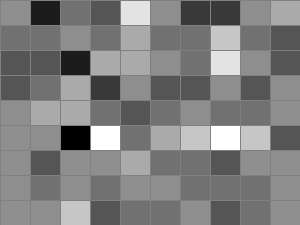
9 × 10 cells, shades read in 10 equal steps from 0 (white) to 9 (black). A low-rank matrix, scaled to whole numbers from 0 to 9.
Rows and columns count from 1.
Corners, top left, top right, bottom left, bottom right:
4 3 4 4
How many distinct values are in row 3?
6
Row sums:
49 45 46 51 44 35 45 45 45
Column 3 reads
5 4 8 3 3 9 4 4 2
